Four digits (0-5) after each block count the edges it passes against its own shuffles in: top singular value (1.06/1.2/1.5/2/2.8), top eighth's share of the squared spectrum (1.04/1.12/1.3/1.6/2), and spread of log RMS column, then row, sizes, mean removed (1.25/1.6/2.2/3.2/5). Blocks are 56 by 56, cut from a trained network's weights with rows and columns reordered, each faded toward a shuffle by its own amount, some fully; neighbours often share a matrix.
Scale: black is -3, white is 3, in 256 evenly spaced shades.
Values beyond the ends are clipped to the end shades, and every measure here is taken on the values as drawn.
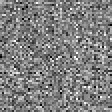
2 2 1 2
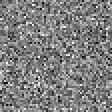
0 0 0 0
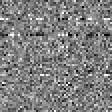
3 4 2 2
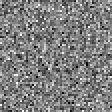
0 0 0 0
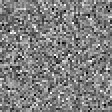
0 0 0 0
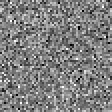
0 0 0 0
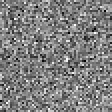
1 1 0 0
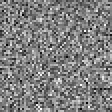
1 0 0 0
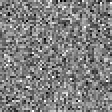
1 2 0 1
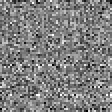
2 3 0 2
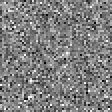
1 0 0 0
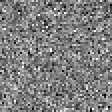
1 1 0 1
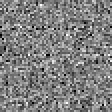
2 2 0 2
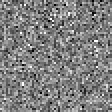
1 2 0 1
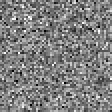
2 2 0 1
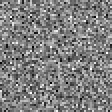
1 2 0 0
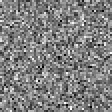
2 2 0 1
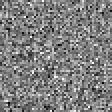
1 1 0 0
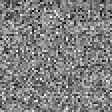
2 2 0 0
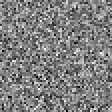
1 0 0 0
